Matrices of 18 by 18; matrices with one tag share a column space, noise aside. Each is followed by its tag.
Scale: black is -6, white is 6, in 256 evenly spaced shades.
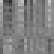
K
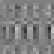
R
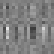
R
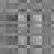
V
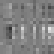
R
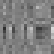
R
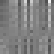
K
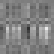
R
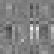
R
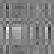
R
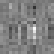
R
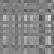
V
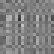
V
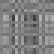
V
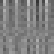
K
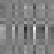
R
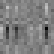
R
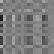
V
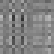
V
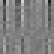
K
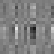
R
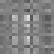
V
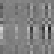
R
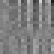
K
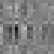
R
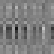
R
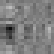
R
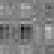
R
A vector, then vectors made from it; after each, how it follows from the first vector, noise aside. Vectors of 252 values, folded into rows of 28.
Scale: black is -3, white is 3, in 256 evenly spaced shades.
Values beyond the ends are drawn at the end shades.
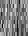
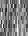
negated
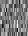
sign-scrambled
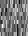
sign-scrambled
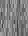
shrunk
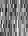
negated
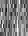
negated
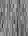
shrunk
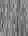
shrunk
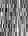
negated
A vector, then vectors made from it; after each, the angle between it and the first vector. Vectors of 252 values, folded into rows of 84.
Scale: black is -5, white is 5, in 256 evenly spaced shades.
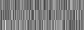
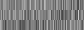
partly opposed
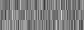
partly aligned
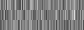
orthogonal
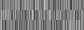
nearly opposite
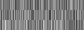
nearly parallel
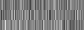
nearly parallel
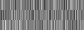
nearly parallel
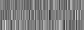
nearly parallel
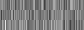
nearly parallel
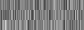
nearly parallel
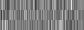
partly aligned
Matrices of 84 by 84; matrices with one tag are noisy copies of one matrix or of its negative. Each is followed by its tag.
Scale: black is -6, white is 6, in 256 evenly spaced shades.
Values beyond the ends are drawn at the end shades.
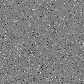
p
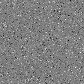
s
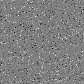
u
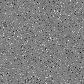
s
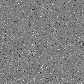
p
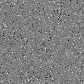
s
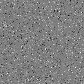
s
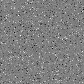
u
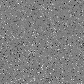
p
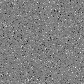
s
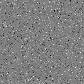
s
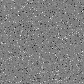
u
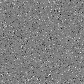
s
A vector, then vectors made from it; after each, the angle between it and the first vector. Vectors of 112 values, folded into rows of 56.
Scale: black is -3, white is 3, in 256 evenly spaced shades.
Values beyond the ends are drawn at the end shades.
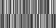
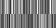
nearly parallel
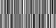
partly opposed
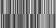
partly aligned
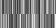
orthogonal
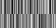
nearly opposite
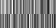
partly aligned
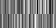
partly opposed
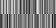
partly aligned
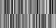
nearly opposite
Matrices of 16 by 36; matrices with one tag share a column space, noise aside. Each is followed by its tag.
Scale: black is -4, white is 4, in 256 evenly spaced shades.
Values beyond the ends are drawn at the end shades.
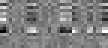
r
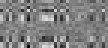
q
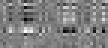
r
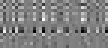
r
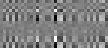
q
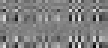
q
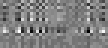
r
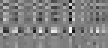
r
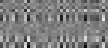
q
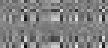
q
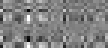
q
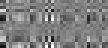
q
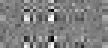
q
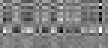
r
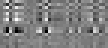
r
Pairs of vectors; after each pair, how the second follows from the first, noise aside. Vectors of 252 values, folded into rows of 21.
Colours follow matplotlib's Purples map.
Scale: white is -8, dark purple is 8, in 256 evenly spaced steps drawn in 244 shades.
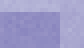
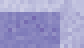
scaled up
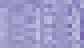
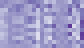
scaled up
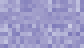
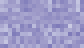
copied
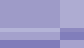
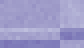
copied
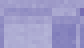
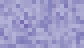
shuffled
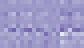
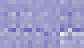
copied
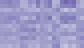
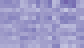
copied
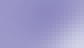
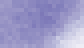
scaled up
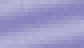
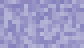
shuffled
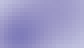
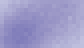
copied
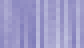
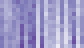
scaled up
